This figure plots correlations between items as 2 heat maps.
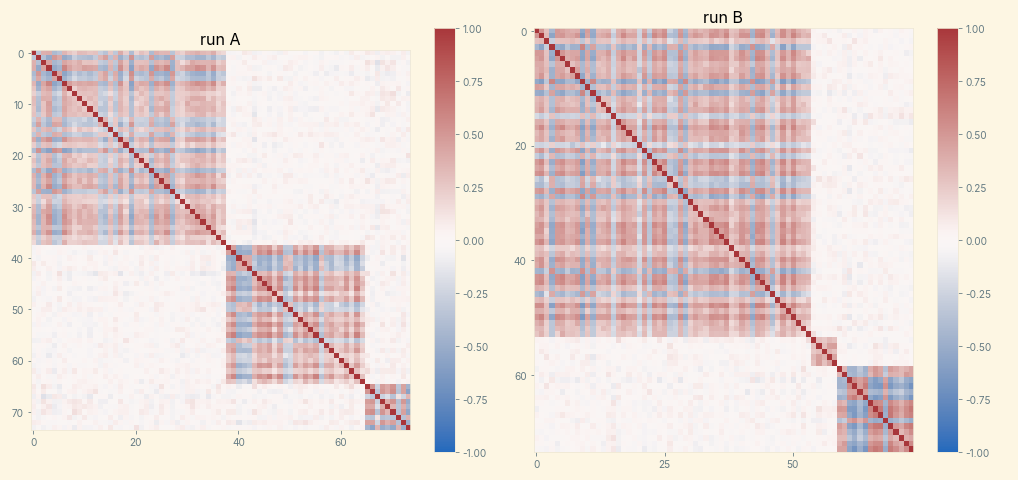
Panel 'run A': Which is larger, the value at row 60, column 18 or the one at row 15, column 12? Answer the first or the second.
the second
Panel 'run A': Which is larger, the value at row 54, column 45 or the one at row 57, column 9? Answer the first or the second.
the first
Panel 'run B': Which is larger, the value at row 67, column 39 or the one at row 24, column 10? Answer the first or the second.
the second
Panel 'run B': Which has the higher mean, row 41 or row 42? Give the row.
41
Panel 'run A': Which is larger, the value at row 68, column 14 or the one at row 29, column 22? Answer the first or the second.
the second
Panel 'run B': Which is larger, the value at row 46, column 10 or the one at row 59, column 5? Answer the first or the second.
the second
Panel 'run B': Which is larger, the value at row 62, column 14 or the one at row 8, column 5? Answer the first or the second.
the second
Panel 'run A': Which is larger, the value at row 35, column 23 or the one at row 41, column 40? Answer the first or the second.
the second
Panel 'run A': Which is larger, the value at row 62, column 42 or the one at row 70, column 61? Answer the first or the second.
the second
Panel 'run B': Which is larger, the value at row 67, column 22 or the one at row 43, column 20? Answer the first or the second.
the first
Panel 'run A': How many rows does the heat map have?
74
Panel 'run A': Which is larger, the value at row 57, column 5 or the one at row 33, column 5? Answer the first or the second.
the first
